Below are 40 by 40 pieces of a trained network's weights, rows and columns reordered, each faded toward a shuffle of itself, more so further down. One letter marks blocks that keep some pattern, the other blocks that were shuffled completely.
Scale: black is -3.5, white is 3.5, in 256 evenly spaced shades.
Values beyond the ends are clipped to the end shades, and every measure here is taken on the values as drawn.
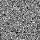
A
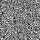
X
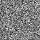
A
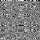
X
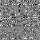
X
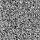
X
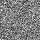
A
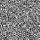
X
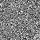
A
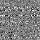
X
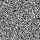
A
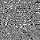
X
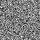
A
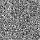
X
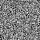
A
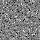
A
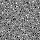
A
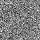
A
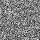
A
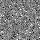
A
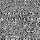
X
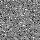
A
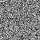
A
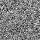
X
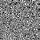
X
